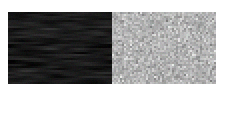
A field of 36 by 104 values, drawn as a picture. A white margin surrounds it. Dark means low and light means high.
It is made of 1 by 2 panels. Panel 1,1: very low, streaked across, faint in contrast. Panel 1,2: high, fine-grained.
